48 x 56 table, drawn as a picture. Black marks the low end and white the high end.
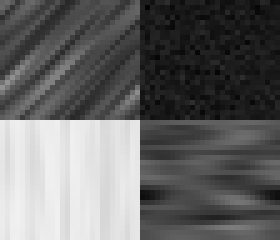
The table splits into 2 rows of 2 panels. Panel 1,1: low, slanting up to the right. Panel 1,2: very low, fine-grained, faint in contrast. Panel 2,1: very high, streaked downward, faint in contrast. Panel 2,2: low, streaked across.
